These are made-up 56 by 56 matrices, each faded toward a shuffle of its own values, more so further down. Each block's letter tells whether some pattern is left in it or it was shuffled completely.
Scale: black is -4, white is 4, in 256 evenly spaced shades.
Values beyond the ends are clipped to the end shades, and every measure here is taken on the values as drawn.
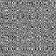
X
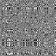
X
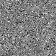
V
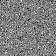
V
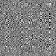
X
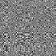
X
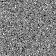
V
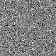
V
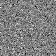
V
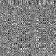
X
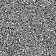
V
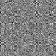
X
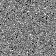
V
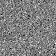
V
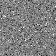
V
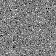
V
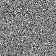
V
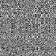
X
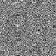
X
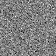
V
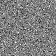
V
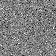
V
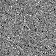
V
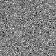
X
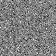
V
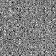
X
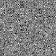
X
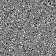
V
